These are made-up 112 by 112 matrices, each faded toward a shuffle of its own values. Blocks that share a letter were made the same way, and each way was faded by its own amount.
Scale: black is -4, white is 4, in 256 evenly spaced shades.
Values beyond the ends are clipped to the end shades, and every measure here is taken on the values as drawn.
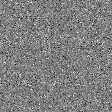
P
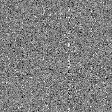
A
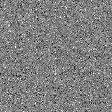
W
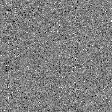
A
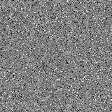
P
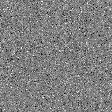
W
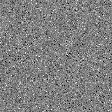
W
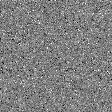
P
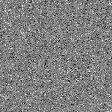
W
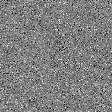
W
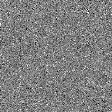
A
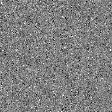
A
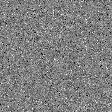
P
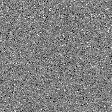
P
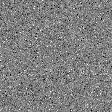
P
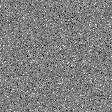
P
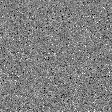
P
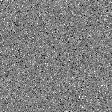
W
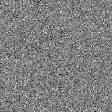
W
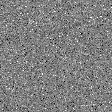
P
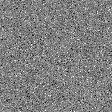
W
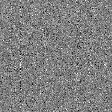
A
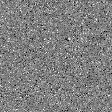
W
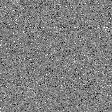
P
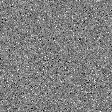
P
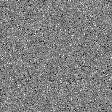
P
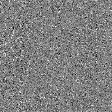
A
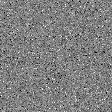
P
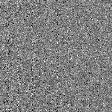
A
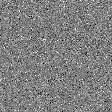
P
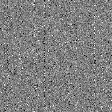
A
